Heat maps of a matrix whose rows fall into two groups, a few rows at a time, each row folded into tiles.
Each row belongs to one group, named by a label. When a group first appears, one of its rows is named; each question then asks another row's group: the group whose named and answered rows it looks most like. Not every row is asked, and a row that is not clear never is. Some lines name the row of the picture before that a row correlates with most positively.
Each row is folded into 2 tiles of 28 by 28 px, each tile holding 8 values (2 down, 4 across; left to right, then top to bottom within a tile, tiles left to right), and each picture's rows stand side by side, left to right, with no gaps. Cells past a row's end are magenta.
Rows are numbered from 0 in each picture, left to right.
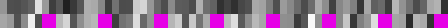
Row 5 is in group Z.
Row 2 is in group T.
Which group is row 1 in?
Z
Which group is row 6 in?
Z
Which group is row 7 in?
Z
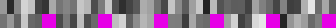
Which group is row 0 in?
T
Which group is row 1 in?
T
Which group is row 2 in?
Z
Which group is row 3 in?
T
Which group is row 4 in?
Z
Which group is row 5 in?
T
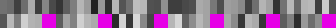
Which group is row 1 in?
T
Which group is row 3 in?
Z
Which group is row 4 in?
Z
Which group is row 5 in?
T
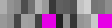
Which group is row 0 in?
Z
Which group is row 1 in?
T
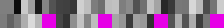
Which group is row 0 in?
T
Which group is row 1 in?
T
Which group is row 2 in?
Z
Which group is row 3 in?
T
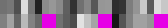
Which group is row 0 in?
T
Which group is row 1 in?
T
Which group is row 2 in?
T
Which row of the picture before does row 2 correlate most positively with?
1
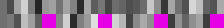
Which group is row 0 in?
T
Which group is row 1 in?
Z
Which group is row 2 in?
Z
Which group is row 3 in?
T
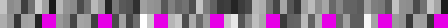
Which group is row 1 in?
Z
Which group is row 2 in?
Z
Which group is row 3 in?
Z
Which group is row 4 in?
Z
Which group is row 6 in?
Z
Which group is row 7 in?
Z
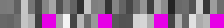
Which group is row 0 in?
T
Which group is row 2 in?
T
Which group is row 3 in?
T
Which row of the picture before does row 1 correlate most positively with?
3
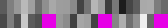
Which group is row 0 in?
T
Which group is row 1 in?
Z
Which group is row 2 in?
Z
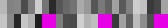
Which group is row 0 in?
Z
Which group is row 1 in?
T
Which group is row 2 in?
T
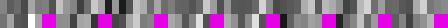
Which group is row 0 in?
Z
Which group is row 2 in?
T
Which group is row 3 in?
Z
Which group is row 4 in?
Z
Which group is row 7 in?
T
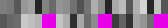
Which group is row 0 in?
T
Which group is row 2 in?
T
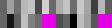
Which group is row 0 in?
T
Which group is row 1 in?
T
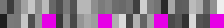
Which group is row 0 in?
T
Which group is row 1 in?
T
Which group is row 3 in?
T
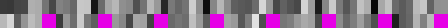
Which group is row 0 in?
Z
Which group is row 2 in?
Z
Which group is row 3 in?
T
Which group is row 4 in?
Z
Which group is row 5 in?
T
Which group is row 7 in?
T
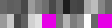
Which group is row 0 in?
Z
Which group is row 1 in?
Z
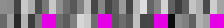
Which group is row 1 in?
T
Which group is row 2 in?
T
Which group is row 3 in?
T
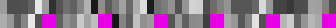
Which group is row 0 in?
Z
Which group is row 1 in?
T
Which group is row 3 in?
T
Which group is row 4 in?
Z
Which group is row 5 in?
Z
